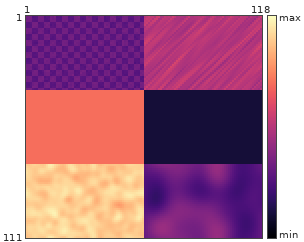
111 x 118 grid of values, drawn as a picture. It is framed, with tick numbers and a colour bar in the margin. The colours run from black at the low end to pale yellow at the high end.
It is made of 3 by 2 panels. Panel 1,1: low, checkered, faint in contrast. Panel 1,2: middling, slanting up to the right, faint in contrast. Panel 2,1: high, flat. Panel 2,2: very low, flat. Panel 3,1: very high, blotchy, faint in contrast. Panel 3,2: low, smooth.
